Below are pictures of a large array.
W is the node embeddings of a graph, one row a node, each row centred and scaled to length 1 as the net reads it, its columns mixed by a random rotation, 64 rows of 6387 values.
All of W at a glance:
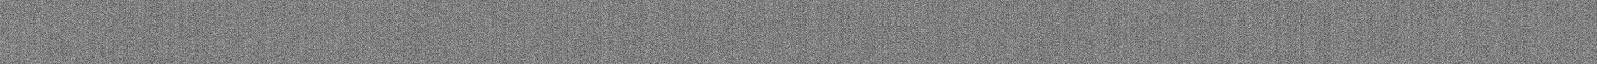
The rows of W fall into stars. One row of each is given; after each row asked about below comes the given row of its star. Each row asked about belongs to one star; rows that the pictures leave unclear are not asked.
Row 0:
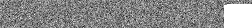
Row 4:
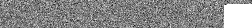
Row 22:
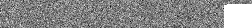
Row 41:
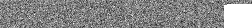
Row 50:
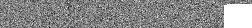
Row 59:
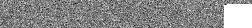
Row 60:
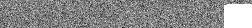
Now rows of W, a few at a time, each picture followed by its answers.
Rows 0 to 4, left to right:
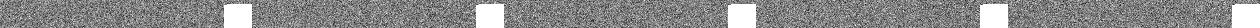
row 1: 60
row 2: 59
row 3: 60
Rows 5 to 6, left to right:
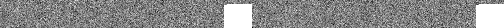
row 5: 4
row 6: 60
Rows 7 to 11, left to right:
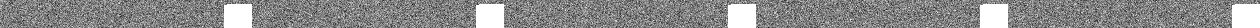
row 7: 0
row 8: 4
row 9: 0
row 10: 4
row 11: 0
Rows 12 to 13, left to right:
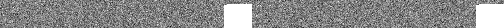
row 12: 22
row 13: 50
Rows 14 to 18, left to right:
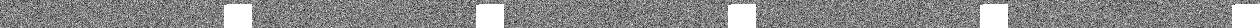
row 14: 4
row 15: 4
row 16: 41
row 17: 4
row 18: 59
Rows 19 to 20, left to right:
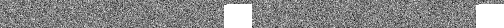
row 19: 22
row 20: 50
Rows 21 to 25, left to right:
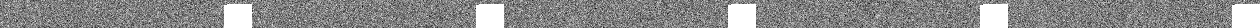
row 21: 50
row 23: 4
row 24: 60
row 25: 60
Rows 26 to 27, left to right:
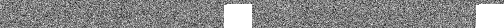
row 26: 0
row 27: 50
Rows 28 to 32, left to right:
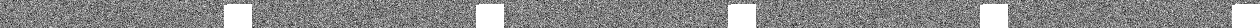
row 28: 59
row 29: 41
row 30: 50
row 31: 0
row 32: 59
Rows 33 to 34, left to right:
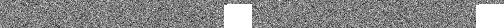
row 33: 4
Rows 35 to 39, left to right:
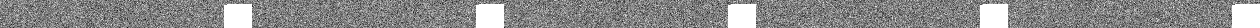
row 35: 59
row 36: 50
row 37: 60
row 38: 0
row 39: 50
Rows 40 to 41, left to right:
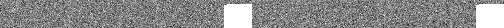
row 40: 22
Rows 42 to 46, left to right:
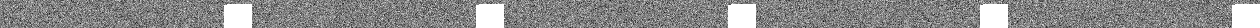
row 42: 41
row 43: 22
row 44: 59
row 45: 50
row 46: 50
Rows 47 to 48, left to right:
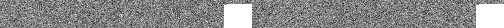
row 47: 60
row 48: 41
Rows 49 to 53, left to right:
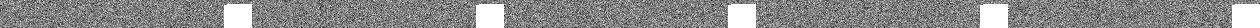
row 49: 22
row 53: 0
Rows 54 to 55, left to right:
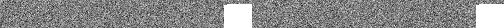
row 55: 50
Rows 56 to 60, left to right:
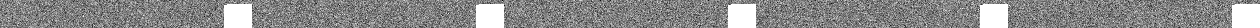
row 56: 60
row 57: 22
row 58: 4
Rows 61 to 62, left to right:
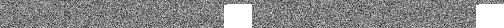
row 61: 0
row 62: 4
